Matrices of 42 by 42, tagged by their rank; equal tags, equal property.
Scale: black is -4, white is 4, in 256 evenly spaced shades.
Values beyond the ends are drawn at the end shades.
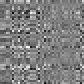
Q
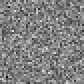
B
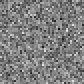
B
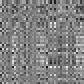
Q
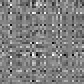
Q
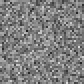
B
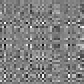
Q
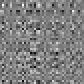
Q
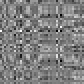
Q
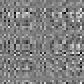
Q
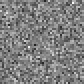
B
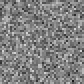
B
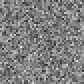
B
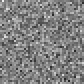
B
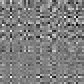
Q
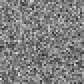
B
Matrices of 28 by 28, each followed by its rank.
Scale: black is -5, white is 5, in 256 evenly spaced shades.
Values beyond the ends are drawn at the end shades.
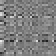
three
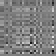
two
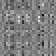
three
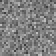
full rank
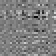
three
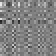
two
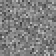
full rank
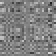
three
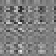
two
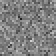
full rank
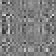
three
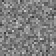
full rank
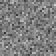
full rank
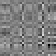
two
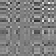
two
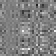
three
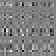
two
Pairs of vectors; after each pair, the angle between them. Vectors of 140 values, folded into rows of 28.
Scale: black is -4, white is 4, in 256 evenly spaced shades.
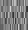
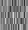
nearly opposite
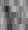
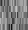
partly aligned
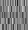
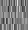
nearly opposite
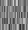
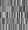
partly aligned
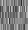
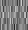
partly opposed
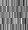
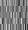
nearly parallel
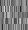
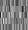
orthogonal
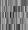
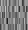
orthogonal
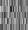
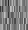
nearly opposite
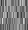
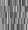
partly opposed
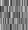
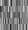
nearly parallel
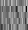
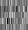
partly aligned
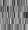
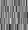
partly aligned
